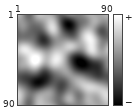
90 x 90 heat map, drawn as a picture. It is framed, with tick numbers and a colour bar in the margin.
Odd rows or columns: none. Grain: smooth. Ninth with the highest average: middle left.
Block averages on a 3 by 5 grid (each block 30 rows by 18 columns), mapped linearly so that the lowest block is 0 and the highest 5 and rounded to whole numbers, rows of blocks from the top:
22133 | 54402 | 11244
